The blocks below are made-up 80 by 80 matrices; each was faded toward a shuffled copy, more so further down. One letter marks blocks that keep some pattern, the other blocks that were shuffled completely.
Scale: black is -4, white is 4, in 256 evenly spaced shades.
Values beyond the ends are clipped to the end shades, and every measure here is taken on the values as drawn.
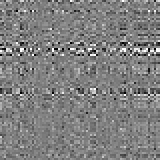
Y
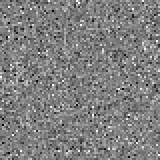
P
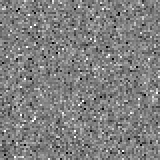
P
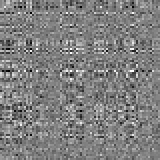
Y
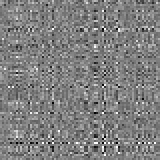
Y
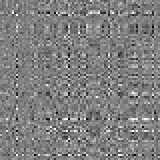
Y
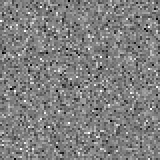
P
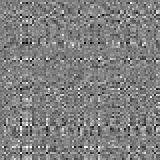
Y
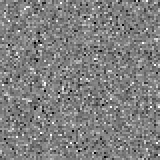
P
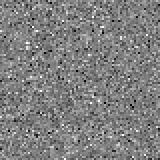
P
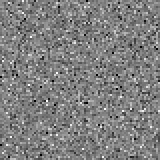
P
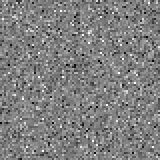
P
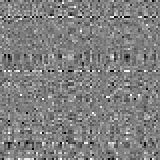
Y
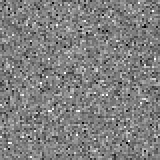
P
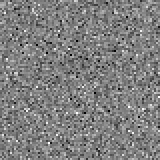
P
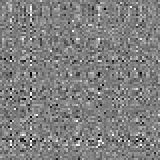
Y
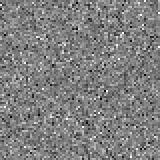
P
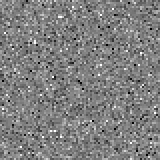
P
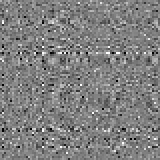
Y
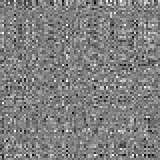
Y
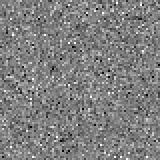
P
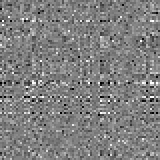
Y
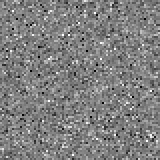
P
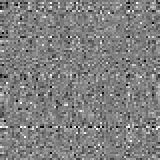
Y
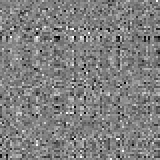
Y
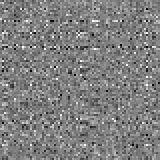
Y
